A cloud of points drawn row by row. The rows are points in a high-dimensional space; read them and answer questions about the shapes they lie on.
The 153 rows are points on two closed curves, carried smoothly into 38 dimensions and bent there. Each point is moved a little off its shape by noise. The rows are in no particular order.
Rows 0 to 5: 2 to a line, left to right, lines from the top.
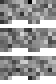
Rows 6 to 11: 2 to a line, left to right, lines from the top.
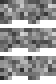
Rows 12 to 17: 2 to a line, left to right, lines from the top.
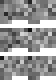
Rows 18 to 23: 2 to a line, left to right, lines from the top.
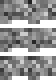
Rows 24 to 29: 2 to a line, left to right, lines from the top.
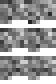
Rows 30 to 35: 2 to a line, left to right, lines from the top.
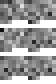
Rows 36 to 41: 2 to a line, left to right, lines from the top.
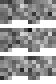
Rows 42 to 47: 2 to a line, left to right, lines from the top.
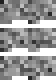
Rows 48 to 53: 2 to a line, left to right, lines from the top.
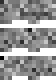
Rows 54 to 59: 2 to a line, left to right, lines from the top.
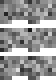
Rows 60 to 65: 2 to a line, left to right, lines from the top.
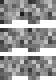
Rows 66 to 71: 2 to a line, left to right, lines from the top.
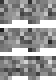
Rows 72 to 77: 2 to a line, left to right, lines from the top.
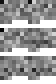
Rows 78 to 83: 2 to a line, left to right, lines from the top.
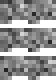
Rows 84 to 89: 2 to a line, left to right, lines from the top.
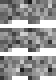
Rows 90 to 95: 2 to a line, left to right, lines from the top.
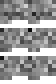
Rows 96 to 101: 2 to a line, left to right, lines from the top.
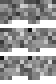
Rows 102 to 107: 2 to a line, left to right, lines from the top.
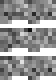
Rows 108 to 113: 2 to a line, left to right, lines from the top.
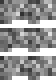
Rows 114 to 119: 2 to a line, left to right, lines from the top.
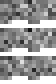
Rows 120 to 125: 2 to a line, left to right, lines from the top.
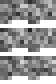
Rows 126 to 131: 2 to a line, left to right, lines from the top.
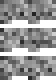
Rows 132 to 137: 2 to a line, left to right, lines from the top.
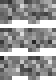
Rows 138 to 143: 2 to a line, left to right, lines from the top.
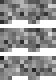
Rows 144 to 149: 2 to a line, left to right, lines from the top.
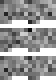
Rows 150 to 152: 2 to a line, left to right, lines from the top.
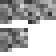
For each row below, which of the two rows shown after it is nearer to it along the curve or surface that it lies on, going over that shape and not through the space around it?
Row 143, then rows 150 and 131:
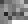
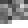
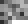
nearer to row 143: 131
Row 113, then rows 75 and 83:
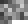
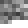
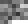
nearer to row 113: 83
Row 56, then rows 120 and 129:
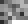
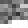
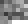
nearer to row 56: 129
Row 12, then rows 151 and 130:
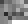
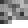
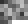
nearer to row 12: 151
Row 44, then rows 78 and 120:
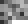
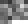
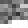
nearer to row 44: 78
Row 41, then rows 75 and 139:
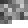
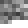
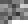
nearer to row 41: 139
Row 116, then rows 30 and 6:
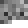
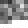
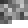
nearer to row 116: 6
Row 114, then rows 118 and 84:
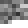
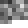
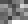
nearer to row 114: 84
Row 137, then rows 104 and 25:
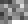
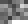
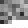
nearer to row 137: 104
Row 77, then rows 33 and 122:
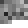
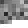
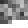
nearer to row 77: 33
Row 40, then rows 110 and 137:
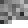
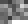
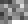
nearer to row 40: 137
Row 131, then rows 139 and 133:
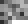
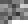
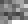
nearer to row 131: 133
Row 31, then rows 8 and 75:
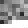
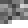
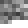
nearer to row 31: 75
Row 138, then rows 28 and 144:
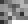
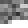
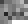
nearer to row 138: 144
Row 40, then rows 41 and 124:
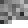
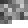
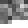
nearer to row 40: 41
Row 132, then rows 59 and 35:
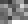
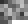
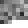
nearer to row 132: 59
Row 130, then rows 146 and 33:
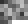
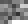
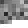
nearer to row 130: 33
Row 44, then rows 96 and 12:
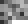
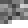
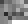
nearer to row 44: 12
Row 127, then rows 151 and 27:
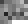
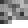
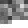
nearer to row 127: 151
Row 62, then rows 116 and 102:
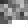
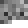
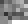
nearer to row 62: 116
